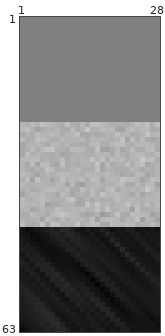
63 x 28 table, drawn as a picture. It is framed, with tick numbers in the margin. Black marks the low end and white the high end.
The table splits into 3 rows of 1 panel. Panel 1,1: middling, flat. Panel 2,1: high, fine-grained, faint in contrast. Panel 3,1: very low, slanting down to the right, faint in contrast.
